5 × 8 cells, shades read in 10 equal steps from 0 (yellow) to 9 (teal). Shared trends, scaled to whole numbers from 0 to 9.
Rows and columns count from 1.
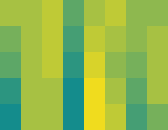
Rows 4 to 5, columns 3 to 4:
3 9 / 3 9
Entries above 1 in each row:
8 8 7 7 7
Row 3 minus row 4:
-2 0 -1 -1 1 1 -1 0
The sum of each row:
27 29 32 35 38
